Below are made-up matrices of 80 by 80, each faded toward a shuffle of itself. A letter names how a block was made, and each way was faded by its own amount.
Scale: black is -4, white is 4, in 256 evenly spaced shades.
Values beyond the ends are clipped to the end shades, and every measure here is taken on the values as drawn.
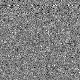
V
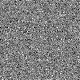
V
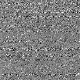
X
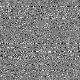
X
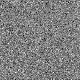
V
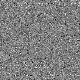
V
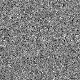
V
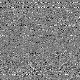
X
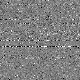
X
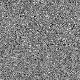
V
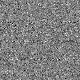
V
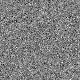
V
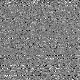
X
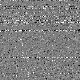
X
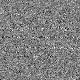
V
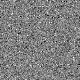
V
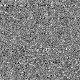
V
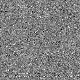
V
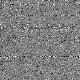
X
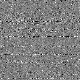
X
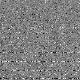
X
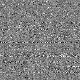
X
